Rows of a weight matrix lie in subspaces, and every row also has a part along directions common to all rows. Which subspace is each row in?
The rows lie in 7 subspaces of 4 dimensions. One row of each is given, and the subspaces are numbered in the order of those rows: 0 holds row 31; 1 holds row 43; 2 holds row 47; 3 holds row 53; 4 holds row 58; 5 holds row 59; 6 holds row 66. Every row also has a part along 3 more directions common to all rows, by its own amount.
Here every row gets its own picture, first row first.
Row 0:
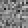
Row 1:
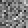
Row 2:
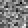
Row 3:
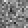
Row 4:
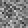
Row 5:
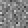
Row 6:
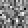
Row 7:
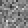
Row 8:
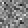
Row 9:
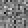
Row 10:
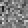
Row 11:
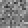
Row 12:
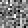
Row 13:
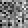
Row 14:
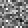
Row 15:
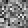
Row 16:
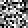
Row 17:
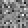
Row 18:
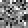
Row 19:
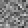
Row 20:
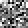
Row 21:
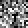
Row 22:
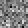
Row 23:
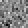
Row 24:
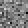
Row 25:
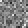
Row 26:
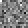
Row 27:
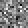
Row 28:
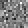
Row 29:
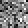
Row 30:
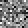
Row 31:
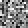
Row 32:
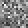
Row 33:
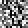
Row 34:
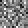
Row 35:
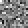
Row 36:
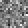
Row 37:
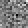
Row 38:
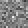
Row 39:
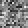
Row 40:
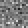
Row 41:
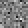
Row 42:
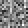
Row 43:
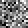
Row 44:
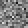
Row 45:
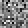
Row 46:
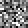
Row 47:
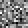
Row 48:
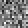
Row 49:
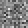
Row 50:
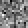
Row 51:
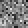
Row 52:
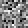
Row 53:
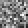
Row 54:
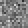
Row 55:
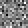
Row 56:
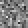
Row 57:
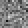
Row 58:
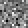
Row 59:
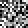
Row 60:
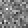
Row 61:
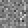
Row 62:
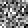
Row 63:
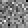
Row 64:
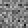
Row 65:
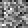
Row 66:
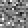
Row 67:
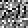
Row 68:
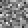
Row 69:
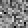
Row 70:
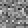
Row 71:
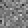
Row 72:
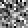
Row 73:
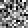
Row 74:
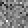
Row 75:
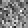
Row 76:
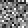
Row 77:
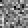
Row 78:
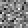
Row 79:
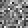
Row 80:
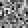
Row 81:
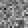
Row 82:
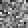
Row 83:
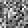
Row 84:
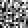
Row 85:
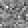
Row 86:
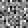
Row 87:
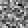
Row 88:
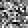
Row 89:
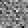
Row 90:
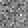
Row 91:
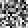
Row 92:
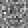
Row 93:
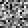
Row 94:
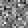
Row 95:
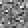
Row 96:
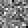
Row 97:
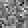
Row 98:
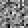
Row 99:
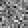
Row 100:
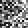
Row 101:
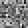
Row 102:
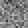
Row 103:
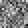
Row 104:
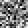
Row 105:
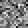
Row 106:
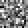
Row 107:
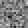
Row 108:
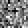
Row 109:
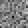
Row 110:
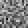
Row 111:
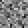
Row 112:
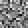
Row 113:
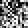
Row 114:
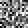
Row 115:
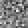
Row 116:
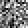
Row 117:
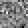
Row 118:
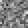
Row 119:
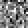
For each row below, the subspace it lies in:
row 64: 6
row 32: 0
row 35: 6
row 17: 0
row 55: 0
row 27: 4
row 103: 5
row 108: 4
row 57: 4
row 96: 4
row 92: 2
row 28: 2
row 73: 3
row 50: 1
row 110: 3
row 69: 1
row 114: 5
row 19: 3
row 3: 5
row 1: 1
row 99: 5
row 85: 3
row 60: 4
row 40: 6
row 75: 0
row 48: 0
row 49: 2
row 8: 5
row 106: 3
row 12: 2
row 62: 5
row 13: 1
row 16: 2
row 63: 1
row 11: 1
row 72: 3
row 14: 4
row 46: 2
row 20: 6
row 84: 4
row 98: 5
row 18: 1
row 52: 2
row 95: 6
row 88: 2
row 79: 0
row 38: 5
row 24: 6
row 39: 0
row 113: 0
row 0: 0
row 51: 1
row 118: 6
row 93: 2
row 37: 4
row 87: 6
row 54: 0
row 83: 5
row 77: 6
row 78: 6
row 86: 2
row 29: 1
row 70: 5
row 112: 6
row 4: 5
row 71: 6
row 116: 4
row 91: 1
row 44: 2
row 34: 5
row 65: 1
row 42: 5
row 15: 3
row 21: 1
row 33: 0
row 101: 0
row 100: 1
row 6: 3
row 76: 4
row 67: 2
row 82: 1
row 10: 6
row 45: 0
